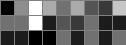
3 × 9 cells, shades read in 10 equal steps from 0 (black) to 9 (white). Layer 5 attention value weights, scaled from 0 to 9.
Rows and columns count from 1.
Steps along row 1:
up up down down up down down up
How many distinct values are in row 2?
5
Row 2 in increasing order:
1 1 1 2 3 4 4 4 9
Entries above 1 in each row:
8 6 3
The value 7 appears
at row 1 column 9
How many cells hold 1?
7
